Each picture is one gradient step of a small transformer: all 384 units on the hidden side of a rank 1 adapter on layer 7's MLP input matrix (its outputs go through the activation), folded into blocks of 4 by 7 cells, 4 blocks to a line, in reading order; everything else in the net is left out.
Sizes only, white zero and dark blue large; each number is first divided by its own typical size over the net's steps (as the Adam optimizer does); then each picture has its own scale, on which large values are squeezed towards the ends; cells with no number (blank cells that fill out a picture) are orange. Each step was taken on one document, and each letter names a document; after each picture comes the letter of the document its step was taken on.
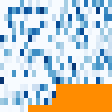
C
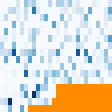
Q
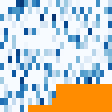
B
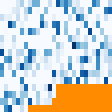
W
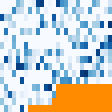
W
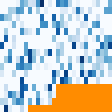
W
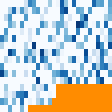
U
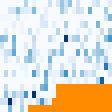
Q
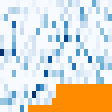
Q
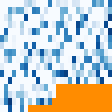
U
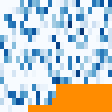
C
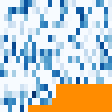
U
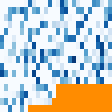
U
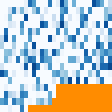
U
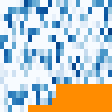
C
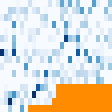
Q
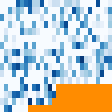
B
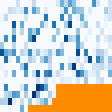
Q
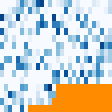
W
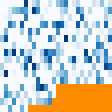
U
